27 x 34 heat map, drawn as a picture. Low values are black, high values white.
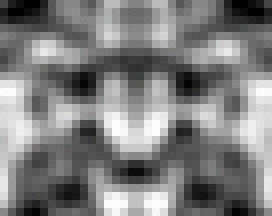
Mirror symmetry: left to right. Slope: none. Grain: blotchy.
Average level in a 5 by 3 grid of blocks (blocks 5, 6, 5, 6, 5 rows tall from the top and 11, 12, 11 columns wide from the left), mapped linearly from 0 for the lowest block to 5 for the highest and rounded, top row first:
040 | 313 | 555 | 323 | 050
